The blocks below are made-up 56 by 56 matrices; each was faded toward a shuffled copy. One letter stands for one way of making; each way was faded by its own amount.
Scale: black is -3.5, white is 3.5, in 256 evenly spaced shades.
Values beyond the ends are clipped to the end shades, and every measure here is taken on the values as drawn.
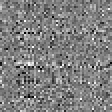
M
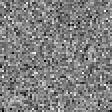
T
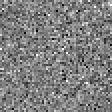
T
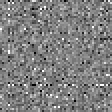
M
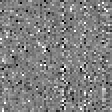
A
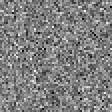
T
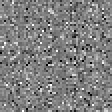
A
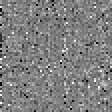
A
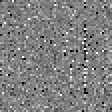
A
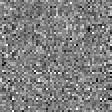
M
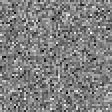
T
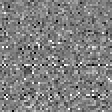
M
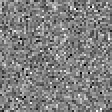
T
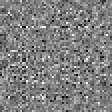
M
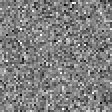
T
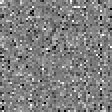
A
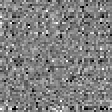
M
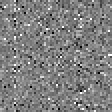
A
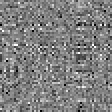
M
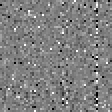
A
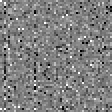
A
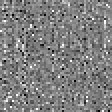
A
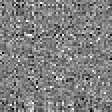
M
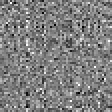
M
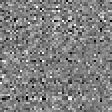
M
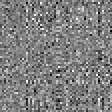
M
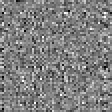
M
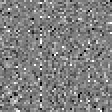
A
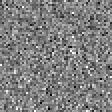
T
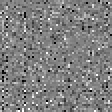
A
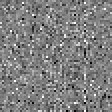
A
